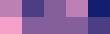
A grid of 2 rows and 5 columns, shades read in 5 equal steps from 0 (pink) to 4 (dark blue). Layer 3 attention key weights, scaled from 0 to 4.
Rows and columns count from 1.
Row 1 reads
1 3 2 1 4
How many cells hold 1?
2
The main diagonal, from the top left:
1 2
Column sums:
1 5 4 3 7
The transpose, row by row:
1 0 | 3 2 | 2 2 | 1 2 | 4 3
